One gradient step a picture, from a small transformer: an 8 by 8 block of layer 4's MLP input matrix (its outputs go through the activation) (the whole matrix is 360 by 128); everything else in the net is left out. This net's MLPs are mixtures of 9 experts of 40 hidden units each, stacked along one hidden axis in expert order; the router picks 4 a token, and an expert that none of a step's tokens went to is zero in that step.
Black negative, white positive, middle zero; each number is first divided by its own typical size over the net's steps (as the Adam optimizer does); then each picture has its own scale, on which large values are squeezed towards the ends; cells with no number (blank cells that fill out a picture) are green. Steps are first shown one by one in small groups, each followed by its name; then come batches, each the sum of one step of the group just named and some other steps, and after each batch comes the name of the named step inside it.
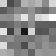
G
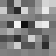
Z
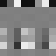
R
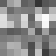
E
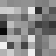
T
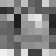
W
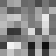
E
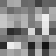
E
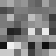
W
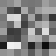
Z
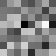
R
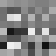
G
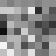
T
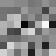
G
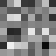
R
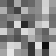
Z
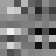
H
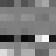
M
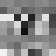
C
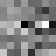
H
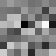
M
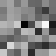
H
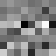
M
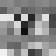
C
